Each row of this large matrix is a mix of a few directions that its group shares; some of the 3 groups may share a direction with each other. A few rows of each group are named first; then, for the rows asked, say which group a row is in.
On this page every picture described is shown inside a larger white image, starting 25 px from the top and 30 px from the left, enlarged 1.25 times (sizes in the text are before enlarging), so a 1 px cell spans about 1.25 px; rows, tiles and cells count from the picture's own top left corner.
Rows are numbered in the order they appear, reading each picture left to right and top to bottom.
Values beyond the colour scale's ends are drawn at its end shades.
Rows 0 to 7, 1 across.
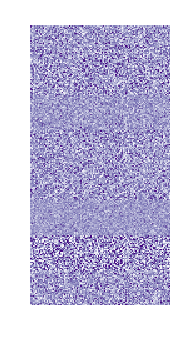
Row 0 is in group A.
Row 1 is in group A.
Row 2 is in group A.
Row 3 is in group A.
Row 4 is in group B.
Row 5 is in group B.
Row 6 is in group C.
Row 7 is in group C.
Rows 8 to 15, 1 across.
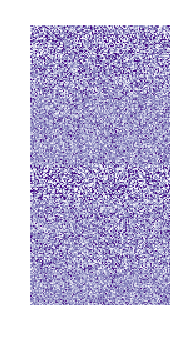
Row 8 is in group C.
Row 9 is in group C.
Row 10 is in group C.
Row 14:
A
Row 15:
B
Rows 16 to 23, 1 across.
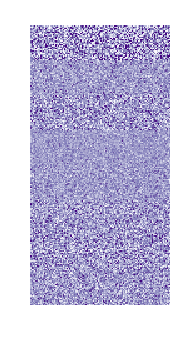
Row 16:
C
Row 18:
B
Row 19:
C
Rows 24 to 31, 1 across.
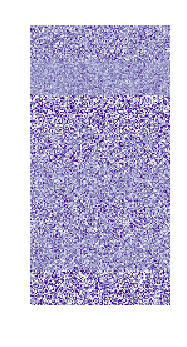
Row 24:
C
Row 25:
A
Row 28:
B
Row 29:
C
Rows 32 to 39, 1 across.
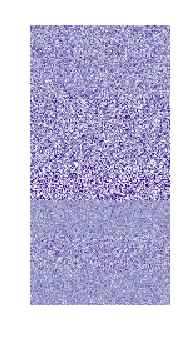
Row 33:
C
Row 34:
A
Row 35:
B
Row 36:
C
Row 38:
C
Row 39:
B
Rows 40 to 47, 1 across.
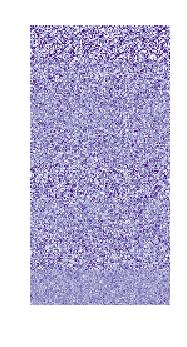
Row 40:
B
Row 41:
C
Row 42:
A
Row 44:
C
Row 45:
A
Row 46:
C
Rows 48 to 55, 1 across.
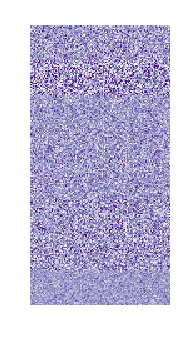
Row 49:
C
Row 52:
C
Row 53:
A
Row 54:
C
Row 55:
B
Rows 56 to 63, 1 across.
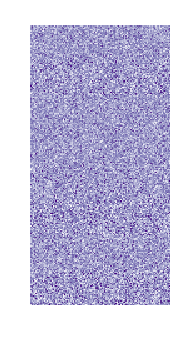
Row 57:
B
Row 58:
C
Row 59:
B
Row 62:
C
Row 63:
C
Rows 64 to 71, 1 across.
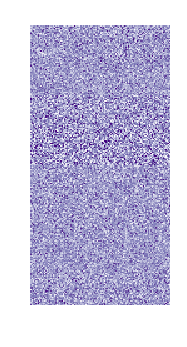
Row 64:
A
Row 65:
A
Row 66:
C
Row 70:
C
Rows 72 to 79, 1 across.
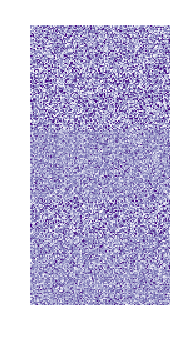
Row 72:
C
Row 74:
A
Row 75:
A
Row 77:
B
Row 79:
C
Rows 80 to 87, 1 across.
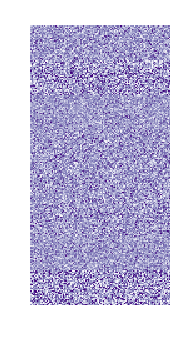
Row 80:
B
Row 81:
A
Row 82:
A
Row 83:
B
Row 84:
B
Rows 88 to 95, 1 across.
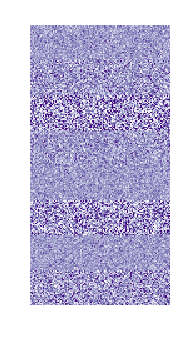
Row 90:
B
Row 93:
A
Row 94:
B
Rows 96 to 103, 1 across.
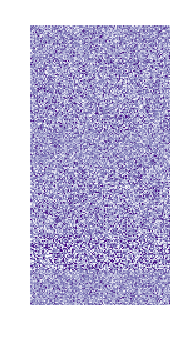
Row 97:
C
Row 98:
A
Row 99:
B
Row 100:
A
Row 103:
B
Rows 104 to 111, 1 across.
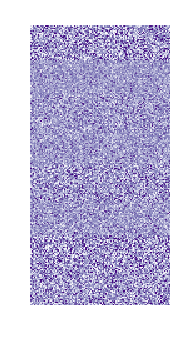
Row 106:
A
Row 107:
B
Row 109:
B
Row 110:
C
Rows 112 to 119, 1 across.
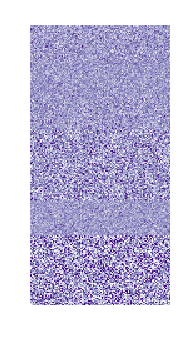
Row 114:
A
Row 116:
A
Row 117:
B
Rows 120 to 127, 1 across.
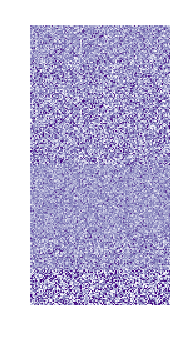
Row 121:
B
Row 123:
C
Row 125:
C
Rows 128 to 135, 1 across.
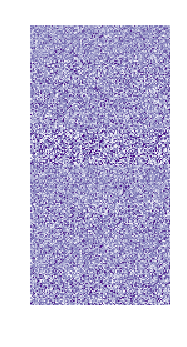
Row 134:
B
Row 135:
B
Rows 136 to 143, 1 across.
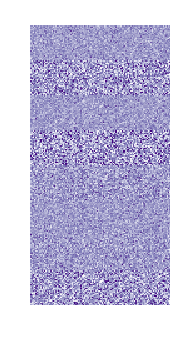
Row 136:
B
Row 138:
B
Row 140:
A
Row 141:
A
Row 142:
C
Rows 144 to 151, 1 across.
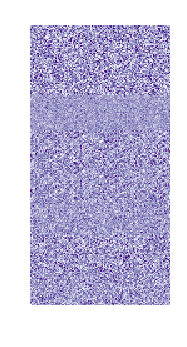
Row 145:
B
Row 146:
C
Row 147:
B
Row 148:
B
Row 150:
A
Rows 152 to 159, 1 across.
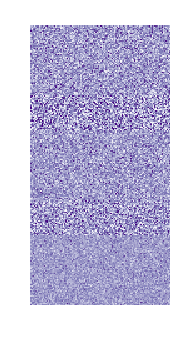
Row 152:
A
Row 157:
C
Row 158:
B
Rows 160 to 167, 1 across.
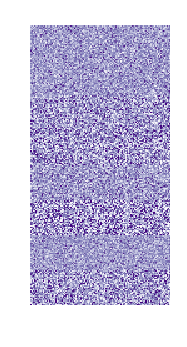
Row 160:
B
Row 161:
B
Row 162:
C
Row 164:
A
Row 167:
C
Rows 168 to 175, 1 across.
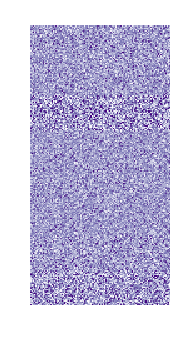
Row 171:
B
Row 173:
B
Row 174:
B
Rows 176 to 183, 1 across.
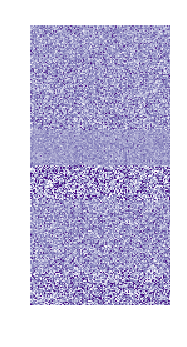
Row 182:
B
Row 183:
A
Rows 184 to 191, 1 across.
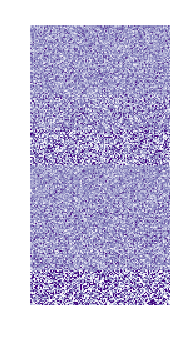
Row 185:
C
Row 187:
C
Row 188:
B
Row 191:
B
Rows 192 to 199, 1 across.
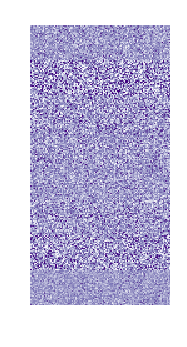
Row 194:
C
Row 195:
C
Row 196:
A
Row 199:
A
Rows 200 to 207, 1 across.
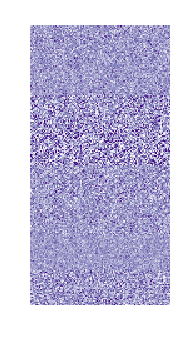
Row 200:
B
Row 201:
B
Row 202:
A
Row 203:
B
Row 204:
B
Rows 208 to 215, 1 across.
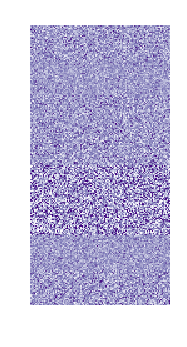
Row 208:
C
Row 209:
C
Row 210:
A
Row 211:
B
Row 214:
C
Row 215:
B
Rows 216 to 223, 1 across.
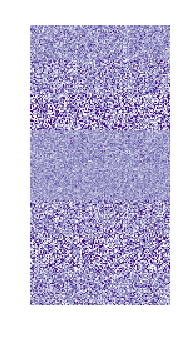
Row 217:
C
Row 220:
C
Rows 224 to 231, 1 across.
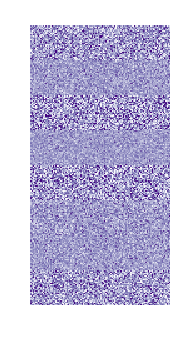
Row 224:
B
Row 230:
A
